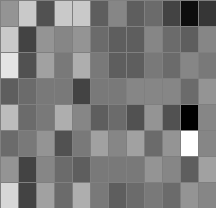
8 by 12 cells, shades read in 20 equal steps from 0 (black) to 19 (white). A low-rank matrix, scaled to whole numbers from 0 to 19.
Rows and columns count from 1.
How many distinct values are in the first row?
9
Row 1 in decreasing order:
15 15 15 11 10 8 7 7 6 5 4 1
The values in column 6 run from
7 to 12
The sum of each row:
104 109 116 105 102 125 108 116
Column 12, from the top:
4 10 9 11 10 10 12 10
